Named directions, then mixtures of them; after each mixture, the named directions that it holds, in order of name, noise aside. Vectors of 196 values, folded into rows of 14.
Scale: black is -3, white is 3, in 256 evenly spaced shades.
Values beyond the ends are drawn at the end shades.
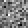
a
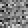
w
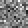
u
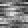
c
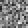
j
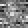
c, w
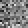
w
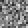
j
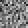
j, w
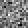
a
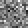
u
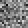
u, w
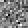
a, j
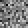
j, w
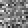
w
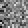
a, w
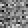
w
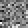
u, w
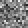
u, w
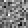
a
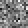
j, u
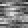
c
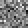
u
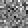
u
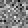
u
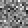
u
